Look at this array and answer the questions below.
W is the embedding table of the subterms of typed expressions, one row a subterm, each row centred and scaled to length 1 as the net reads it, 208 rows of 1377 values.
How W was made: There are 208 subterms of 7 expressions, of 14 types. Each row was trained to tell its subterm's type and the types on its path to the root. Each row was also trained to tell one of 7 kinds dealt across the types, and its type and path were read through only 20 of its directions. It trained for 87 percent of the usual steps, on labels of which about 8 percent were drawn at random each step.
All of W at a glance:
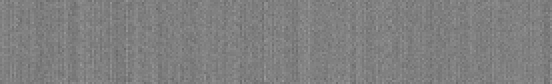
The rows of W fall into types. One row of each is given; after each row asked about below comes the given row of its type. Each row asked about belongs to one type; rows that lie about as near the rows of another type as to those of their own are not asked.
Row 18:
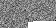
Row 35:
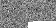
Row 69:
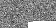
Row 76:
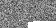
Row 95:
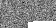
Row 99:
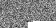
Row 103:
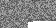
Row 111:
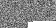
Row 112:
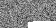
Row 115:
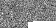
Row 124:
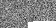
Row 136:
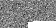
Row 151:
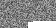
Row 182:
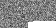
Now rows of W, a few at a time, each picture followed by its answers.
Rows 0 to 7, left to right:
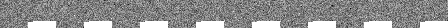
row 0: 124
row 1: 151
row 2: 151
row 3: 151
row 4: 112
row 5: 69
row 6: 124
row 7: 95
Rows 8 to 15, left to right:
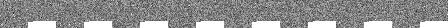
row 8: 95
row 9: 115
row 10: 115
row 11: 69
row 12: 76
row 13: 124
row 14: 124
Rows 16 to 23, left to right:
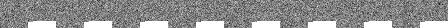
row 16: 103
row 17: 99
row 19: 18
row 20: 124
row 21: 124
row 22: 136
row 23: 69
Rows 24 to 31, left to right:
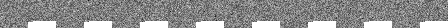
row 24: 99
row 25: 103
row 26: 124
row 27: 99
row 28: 115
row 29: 18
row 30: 182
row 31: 151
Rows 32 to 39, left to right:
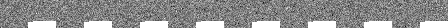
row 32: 115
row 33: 151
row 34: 35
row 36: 111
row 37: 182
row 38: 136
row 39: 18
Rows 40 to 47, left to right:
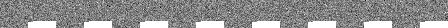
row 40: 103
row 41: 76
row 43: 18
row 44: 112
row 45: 99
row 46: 182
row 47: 95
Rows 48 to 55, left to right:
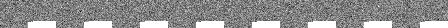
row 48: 124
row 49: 99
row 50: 182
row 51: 103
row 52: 76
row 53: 18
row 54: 99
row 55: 69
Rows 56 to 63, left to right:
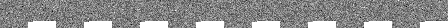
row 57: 95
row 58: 35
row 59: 35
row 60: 151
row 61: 112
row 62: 112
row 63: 115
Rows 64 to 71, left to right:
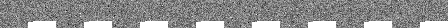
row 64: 124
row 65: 69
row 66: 18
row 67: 35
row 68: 18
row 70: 69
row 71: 18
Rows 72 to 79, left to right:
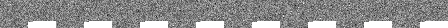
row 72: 69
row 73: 151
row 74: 18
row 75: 99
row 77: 136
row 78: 18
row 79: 136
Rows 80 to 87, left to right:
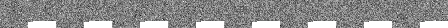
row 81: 18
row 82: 151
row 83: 151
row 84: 76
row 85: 124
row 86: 151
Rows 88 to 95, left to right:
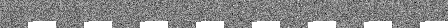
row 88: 69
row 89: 69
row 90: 112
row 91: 103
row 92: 35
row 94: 95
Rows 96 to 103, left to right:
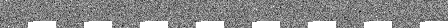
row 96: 95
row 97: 69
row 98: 99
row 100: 69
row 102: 69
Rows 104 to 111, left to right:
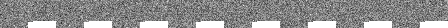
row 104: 115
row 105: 182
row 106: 99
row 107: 76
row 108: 151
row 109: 124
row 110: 151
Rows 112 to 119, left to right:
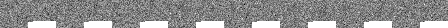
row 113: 136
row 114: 151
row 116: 112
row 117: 115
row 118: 112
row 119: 99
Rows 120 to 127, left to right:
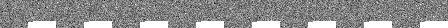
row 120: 99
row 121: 103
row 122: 95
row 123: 18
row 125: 99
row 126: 124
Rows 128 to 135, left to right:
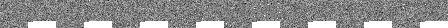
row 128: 151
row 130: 124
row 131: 95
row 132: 124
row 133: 115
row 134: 115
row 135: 136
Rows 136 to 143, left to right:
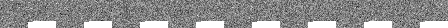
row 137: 76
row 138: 69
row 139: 99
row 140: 124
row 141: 99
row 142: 136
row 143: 99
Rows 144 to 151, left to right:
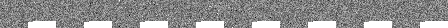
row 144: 182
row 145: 103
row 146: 115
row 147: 99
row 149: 151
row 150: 136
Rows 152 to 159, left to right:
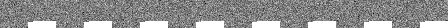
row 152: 95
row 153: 76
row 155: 182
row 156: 182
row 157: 112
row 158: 151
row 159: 111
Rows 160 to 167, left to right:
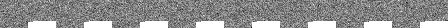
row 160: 35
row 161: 35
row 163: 115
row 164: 69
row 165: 182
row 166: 103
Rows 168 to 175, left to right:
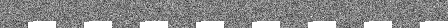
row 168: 103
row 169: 95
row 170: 111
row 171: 95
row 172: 35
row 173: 69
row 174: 18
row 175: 95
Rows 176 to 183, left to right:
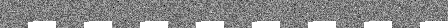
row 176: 95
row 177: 103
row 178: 18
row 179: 124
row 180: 124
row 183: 115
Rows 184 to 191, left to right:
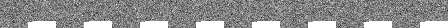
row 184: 76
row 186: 103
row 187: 115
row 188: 103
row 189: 69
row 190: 35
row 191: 182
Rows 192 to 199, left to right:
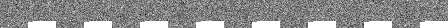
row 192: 103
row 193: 103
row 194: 35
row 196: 99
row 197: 111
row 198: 111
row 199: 35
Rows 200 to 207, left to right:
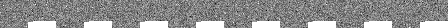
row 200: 182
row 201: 18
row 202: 182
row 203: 69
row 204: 182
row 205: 112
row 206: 35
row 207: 151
